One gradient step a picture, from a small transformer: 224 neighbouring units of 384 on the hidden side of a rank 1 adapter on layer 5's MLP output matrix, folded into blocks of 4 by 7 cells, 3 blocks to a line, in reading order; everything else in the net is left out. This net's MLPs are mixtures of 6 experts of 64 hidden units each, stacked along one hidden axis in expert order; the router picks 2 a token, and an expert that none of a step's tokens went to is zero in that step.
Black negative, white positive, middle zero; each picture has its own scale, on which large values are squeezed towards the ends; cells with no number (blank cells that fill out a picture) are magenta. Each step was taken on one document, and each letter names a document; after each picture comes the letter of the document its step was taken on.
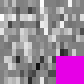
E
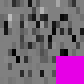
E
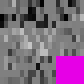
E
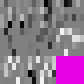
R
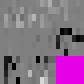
R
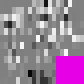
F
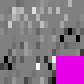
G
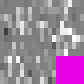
F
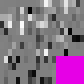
F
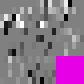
F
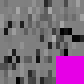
F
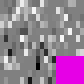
G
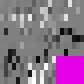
R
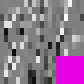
R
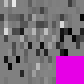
E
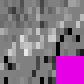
G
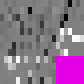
F
